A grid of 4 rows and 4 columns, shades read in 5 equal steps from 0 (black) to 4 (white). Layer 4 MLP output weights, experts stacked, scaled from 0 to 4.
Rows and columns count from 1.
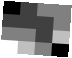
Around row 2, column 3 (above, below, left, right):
2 1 1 2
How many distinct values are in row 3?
3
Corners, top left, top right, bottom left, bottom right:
0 2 4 0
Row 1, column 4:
2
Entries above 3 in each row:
0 0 0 1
